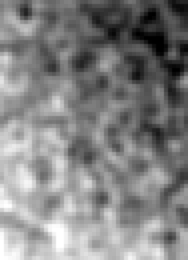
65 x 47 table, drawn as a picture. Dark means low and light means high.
The histogram is bell-shaped. There is an overall slope up to the bottom left. The bottom left is the ninth with the highest average. No row or column stands out. The field is mottled with small blotches. No lone cell stands out from its neighbours. No regular stripes run through it. The halves do not mirror each other. The ninth with the lowest average is the top right.
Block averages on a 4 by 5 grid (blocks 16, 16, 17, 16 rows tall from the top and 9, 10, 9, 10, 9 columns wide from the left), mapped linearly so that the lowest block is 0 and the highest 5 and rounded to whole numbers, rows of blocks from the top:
3 2 1 0 0
4 3 2 1 1
5 4 3 3 2
5 5 4 4 3
